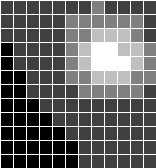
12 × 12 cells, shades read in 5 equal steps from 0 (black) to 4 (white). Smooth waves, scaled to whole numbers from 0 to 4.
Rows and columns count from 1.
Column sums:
3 5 7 8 9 15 20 25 24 23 20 15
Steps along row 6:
same up same same up same up same same down same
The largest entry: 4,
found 5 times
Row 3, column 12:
1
